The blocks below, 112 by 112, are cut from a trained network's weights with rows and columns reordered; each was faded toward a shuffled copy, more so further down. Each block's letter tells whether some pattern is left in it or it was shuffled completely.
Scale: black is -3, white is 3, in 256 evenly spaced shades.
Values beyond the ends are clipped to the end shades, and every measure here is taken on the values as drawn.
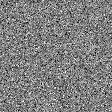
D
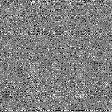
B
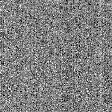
B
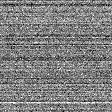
B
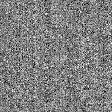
B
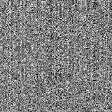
B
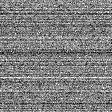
B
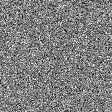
D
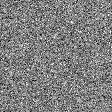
D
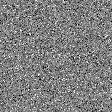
D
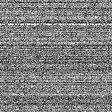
B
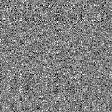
B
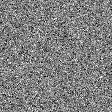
D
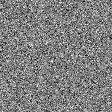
D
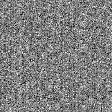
B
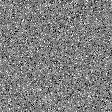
D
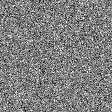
D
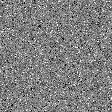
D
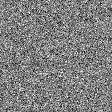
D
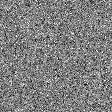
D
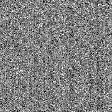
B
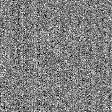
B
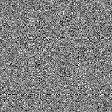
B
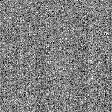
B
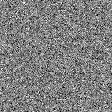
D
